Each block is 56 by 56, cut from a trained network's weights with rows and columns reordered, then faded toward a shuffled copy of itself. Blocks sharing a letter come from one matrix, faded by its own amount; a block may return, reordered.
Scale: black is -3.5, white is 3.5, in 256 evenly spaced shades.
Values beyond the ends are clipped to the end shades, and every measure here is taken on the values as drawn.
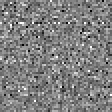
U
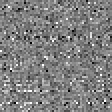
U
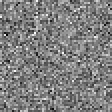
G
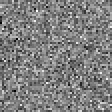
G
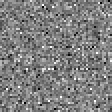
U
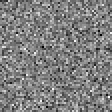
G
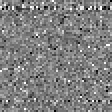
U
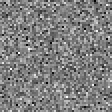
G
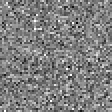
G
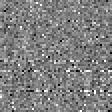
U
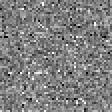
U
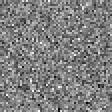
G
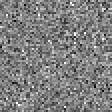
G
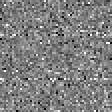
U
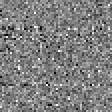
U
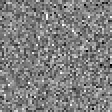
G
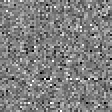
U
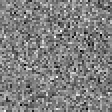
G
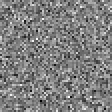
G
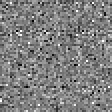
U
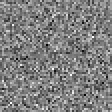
G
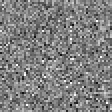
G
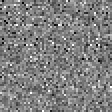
U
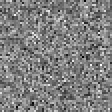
G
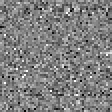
U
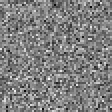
G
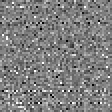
U
